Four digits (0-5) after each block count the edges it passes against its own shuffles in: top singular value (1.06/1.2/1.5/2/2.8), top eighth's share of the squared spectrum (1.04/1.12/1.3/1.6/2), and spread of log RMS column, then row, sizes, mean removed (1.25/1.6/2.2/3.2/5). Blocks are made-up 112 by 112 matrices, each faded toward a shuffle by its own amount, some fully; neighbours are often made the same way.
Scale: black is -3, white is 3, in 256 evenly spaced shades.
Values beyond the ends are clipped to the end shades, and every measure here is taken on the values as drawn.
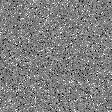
0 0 0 0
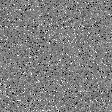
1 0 0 1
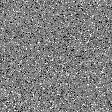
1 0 0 0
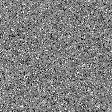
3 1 0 0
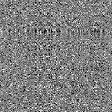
4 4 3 2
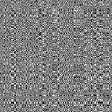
5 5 4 4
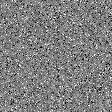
2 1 0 0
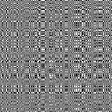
5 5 5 5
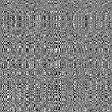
5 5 4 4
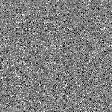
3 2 1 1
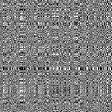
5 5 4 4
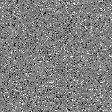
3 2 1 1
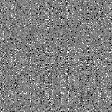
4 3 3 2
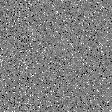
3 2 1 0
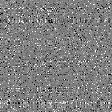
4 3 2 2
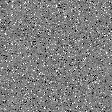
3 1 0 0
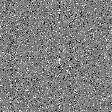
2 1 1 0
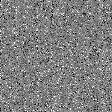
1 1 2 0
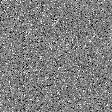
0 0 1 0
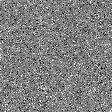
0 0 1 0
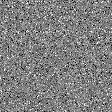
0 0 0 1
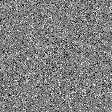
0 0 0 1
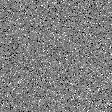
0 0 0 0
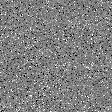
0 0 0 0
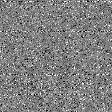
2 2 0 2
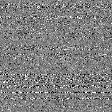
2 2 0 4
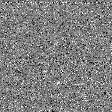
1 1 0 2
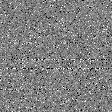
2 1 0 2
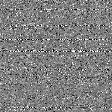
2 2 0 3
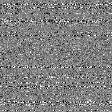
2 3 0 4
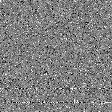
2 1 0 2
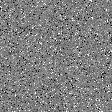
0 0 0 0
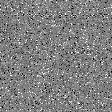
3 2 0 1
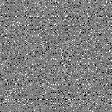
4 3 2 3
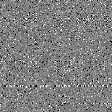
4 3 1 2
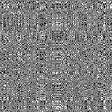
5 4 3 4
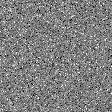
0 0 0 0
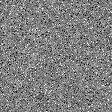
0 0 0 0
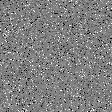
0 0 0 0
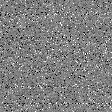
1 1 0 2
